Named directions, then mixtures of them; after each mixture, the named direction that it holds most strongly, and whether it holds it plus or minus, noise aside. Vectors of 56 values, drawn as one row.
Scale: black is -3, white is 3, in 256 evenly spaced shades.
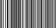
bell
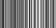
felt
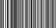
bell, plus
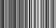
felt, plus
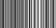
felt, plus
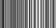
felt, plus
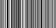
bell, plus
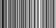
felt, plus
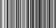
felt, minus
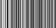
bell, plus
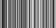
felt, plus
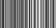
felt, plus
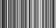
felt, plus
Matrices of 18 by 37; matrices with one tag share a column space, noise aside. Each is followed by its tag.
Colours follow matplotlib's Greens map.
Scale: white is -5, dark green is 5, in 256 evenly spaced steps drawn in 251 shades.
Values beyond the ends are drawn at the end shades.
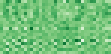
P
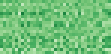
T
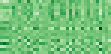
P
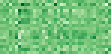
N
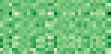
T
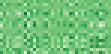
T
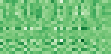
P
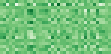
N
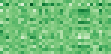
N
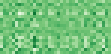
T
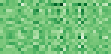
N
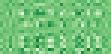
T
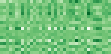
P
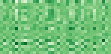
P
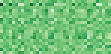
N
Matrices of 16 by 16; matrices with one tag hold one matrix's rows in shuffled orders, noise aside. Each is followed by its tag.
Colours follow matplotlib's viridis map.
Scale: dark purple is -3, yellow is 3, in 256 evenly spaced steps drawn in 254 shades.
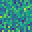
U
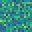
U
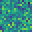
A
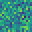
A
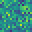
A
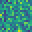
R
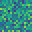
U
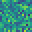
A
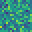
R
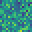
A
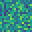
R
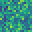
R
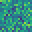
U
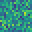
U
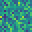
R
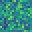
R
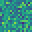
A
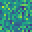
A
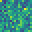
R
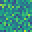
U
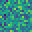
R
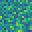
R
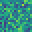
R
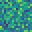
R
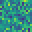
A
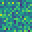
U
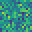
A
